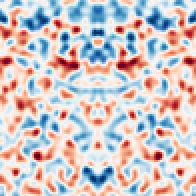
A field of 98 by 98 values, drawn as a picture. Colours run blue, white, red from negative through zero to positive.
Histogram: bell-shaped. Mirror symmetry: left to right. Average level on the scale: 50%. Grain: blotchy. Slope: none.
